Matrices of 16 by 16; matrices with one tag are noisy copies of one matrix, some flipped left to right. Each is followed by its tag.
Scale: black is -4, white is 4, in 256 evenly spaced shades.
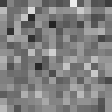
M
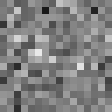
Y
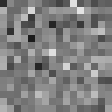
M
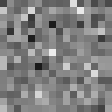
M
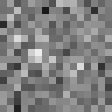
Y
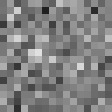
Y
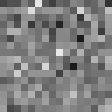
M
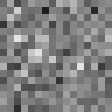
Y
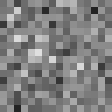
Y
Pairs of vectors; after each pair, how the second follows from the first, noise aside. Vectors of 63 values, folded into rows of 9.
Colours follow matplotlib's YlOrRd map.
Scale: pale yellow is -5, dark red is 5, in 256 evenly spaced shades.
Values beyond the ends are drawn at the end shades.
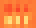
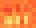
copied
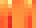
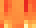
reversed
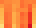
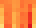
copied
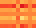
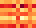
scaled up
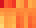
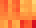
reversed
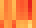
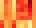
scaled up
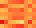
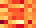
scaled up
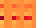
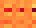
reversed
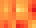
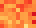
shuffled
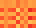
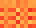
copied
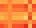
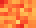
shuffled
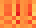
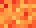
shuffled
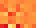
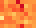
shuffled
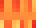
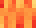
reversed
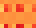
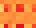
copied
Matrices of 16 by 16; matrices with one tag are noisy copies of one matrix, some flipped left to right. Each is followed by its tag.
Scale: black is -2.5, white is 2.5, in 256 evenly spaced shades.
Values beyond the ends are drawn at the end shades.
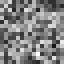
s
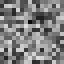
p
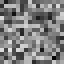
p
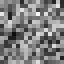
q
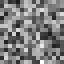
q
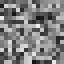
p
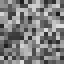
q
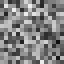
q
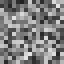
s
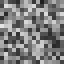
q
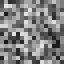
q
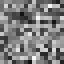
p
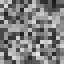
s
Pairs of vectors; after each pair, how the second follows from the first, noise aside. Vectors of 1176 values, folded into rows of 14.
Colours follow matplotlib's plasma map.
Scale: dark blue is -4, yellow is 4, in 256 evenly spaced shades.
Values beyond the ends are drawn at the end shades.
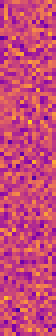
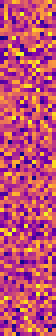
scaled up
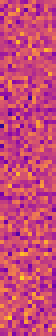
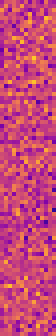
reversed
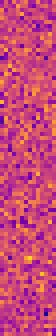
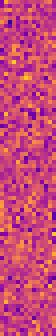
reversed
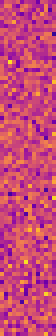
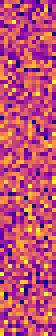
scaled up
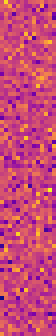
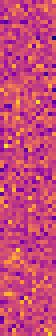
reversed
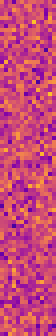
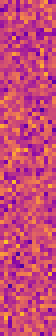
reversed
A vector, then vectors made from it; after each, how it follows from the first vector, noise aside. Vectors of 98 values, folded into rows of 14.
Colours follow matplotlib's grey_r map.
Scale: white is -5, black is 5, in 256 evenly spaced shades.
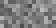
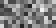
scaled up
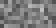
sign-scrambled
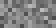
sign-scrambled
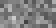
reversed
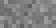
shrunk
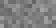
shrunk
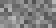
reversed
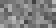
reversed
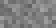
shrunk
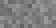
shrunk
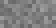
shrunk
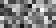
scaled up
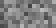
sign-scrambled
